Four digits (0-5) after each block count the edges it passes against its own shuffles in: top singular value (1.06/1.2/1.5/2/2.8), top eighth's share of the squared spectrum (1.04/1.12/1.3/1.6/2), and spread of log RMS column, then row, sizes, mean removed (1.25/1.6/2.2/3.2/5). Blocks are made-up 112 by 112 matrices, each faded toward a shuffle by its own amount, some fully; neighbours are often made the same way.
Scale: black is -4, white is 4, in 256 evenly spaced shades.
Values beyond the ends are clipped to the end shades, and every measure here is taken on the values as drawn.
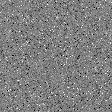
1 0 0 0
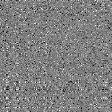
4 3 2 2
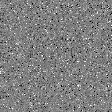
3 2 1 1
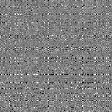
5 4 3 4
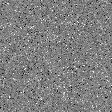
2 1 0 0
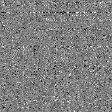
3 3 2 3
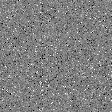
2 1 1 1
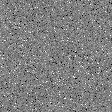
0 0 0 0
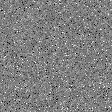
0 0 0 0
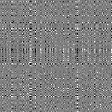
5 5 4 4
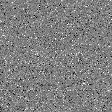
2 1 0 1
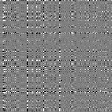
5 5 4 4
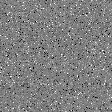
3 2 0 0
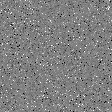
0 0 0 0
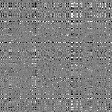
5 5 3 4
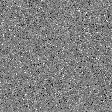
0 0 0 0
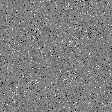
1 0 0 0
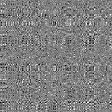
5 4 3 3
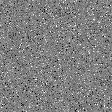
2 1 0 0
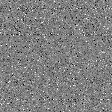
1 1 0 2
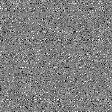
1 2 0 3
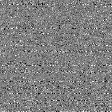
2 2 0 3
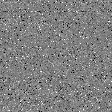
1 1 0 1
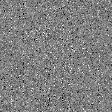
1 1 2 0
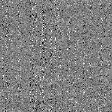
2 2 3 0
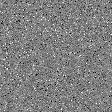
0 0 0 0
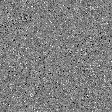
0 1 1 0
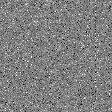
1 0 1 0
